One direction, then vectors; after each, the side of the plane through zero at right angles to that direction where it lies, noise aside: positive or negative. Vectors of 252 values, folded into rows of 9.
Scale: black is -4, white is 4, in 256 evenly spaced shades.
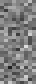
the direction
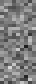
negative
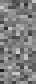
negative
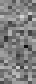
negative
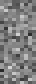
negative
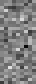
negative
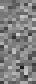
negative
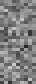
negative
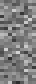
positive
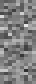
negative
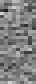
positive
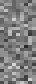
negative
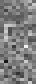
positive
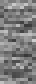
positive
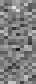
positive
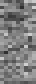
positive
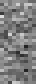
negative
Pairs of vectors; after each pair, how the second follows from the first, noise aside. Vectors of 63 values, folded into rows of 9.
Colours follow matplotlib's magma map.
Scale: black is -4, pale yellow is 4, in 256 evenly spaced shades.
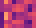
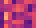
copied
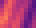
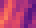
copied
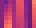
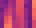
copied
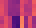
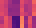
copied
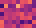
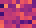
copied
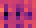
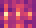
negated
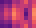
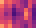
negated
